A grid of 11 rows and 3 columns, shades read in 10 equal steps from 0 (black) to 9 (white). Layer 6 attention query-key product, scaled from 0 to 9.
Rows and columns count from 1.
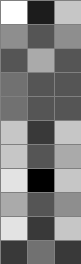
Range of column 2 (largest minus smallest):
6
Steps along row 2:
down up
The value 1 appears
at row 1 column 2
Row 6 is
7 2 7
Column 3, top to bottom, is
7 5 3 3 3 7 6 7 5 7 2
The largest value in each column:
9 6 7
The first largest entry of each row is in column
1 1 2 1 1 1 1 1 1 1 2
